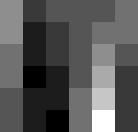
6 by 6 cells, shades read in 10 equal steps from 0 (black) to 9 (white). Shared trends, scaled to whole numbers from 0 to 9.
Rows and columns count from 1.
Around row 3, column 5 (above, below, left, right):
4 6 3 3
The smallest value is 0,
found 2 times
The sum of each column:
24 6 9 20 34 17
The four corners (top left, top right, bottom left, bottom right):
5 4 3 2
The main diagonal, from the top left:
5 1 2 3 7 2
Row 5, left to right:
3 1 1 4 7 2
